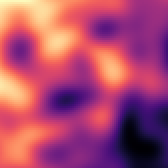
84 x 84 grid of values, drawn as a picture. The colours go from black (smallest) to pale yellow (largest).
Ninth with the highest average: top left. Grain: smooth. Slope: up to the top left. Odd rows or columns: none. Ninth with the lowest average: bottom right.
